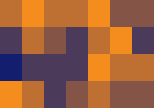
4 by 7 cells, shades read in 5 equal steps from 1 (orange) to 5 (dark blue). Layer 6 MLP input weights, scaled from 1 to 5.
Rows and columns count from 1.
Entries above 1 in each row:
5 6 6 6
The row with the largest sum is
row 3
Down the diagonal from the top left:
2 2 4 3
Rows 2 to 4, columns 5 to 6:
2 1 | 1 2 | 2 3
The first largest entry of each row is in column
6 1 1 3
